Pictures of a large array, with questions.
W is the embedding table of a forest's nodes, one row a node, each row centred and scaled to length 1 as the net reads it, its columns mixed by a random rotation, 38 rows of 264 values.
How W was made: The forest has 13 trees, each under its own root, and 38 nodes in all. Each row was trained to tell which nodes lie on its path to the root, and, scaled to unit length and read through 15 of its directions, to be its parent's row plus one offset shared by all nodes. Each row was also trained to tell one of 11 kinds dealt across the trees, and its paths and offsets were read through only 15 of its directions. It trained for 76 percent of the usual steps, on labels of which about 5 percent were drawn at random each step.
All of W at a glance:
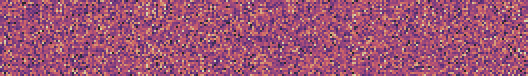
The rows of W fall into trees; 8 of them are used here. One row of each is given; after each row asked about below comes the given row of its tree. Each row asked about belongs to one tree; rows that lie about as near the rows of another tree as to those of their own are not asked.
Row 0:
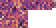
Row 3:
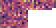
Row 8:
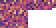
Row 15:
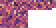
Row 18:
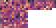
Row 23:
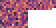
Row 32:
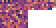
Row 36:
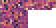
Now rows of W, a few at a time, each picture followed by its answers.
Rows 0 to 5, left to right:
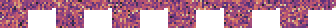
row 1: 36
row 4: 15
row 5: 32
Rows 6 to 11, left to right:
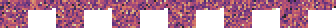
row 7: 15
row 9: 0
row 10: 23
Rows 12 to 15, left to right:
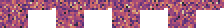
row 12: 23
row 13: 18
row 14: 8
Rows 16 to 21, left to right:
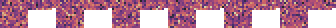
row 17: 3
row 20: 18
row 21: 18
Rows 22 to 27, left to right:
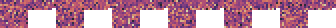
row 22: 8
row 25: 3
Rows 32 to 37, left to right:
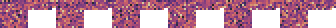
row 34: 23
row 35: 8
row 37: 15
